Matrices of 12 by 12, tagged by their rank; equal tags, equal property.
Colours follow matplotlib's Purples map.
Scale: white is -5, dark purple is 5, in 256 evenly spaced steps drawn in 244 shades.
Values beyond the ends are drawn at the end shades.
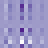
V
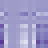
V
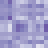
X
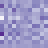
X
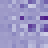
X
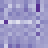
X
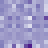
X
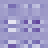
V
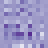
X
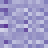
X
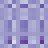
V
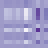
V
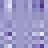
V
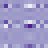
V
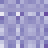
V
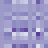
V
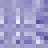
X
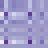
V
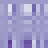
V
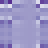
V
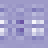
V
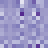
X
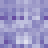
X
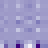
V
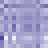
X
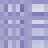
V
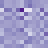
X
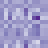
X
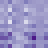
X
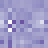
X
